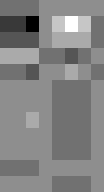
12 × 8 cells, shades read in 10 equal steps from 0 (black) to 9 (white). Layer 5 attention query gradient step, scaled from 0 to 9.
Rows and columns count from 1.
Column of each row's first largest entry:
4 6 5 1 6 1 1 3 1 1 4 1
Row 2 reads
2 2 0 5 7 9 7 4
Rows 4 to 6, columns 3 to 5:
6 4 4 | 3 5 5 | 5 5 4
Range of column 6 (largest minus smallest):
6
